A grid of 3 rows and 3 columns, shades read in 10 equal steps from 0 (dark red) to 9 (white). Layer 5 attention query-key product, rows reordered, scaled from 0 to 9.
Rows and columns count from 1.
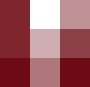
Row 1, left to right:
1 9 5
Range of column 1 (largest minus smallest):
1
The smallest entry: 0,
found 2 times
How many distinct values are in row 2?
3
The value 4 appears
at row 3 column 2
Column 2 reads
9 6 4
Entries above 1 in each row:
2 2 1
